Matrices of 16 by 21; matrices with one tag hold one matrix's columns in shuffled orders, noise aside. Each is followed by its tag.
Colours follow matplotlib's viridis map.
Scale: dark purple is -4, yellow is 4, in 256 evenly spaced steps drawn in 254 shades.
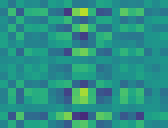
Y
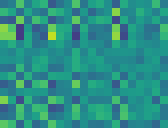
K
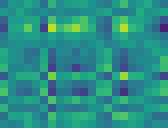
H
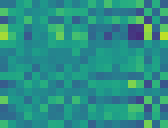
K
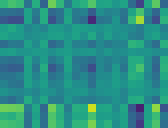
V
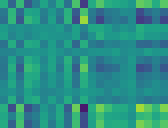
V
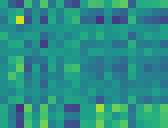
V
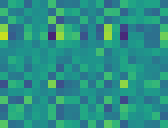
K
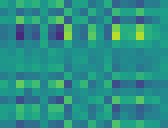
K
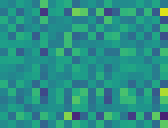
Y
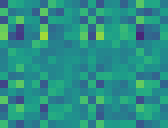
K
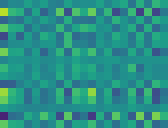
Y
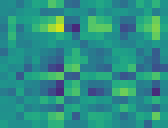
H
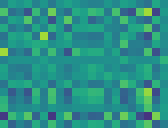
Y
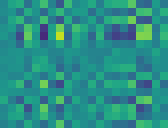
K
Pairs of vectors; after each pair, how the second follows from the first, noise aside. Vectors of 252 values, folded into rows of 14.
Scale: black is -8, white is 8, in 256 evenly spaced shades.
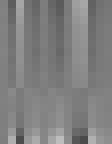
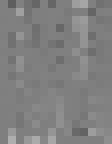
partly zeroed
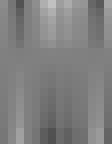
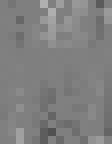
partly zeroed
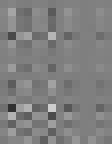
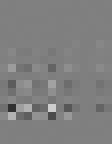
partly zeroed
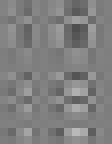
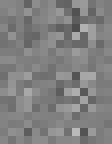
sign-scrambled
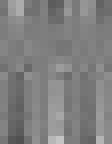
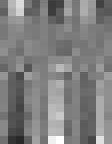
scaled up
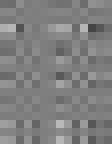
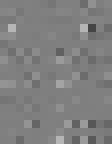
partly zeroed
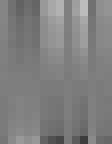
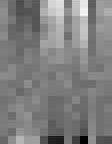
scaled up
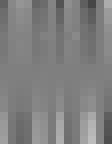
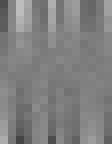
reversed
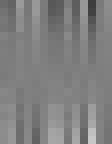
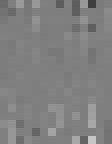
partly zeroed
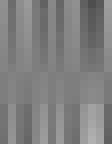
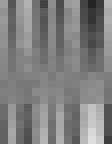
scaled up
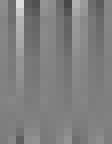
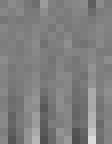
reversed
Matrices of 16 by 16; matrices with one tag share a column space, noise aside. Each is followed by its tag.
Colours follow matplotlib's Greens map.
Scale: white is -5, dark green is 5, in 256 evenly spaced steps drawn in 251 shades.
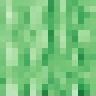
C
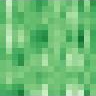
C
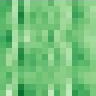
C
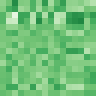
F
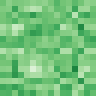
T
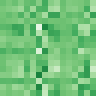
T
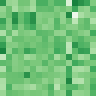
F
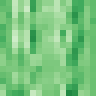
C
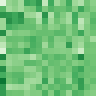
F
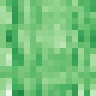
C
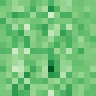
T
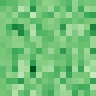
T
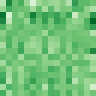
F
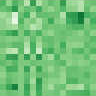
F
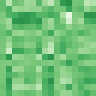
F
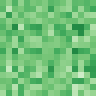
T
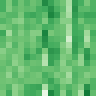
C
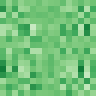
T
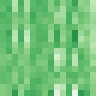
C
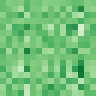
T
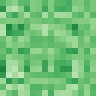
T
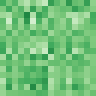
F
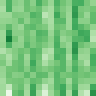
C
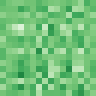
T
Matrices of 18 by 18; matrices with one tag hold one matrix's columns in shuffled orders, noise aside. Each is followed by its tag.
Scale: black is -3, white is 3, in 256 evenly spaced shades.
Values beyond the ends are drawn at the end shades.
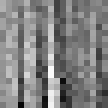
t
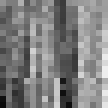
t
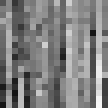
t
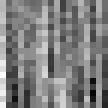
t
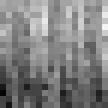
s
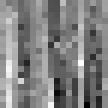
t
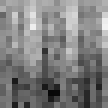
s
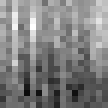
s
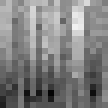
s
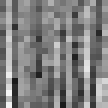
t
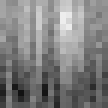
s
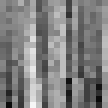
t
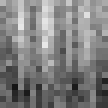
s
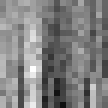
t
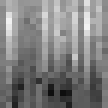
s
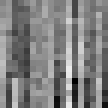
t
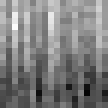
s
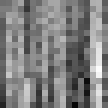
t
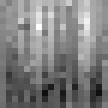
s
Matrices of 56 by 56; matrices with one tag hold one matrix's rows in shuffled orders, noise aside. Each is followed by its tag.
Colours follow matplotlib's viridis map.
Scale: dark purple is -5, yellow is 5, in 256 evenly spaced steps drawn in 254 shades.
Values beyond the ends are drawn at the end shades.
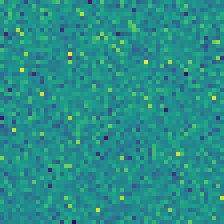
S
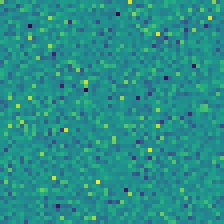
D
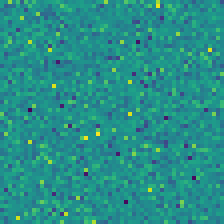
D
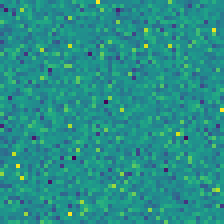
S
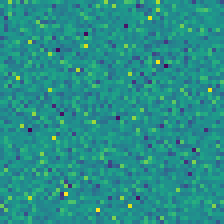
D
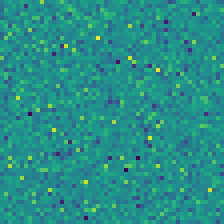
D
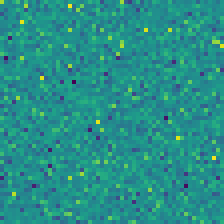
S
